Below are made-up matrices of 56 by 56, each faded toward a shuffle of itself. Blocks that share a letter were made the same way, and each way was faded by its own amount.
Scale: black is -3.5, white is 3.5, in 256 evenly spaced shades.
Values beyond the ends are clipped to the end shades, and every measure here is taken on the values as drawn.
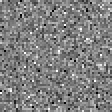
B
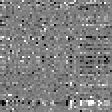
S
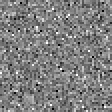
B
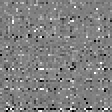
S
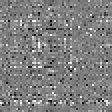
S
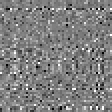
S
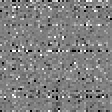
S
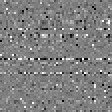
S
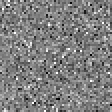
B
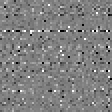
S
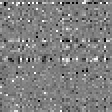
S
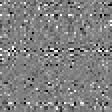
S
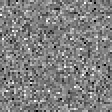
B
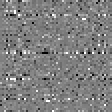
S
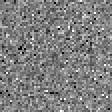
B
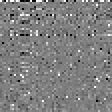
S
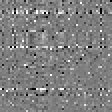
S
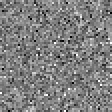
B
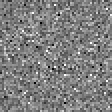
B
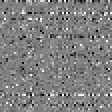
S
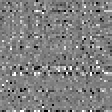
S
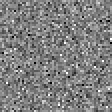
B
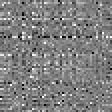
S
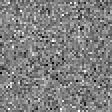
B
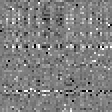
S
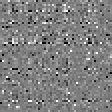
S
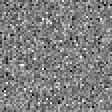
B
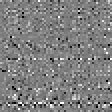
S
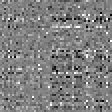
S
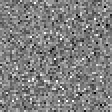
B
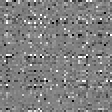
S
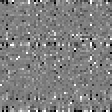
S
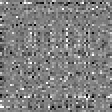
S
